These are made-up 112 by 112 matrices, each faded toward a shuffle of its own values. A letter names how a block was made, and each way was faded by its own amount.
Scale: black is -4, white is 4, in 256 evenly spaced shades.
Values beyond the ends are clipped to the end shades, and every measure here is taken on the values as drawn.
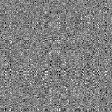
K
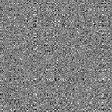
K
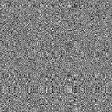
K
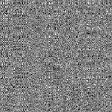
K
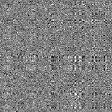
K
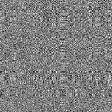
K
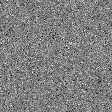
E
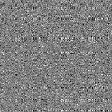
K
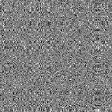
K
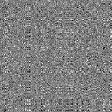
K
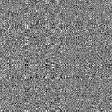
K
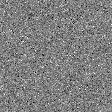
E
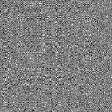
K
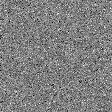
E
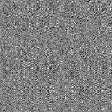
K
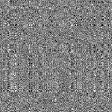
K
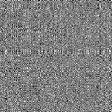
K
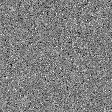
E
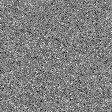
E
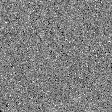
E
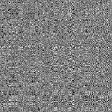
K
